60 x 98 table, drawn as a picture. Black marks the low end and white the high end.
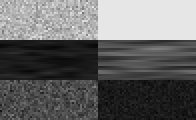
The table splits into 3 rows of 2 panels. Panel 1,1: high, fine-grained. Panel 1,2: very high, flat. Panel 2,1: very low, streaked across, faint in contrast. Panel 2,2: low, streaked across. Panel 3,1: low, fine-grained. Panel 3,2: very low, fine-grained, faint in contrast.
